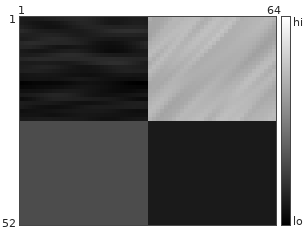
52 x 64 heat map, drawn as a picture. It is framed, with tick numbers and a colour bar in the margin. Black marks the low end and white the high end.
The table splits into 2 rows of 2 panels. Panel 1,1: very low, streaked across, faint in contrast. Panel 1,2: high, slanting up to the right, faint in contrast. Panel 2,1: low, flat. Panel 2,2: very low, flat.
